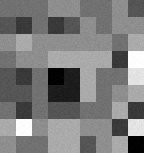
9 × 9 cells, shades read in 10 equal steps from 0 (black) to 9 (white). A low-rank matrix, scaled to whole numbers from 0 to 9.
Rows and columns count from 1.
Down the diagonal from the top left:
4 2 5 6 1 6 4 2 0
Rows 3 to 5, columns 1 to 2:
5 6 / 4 5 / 3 2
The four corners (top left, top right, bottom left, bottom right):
4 3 5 0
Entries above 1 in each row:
9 9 9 9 7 7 9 9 8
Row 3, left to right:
5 6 5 5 5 5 5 4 6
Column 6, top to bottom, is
4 5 5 6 6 6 4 5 3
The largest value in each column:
6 9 5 6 6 6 6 6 9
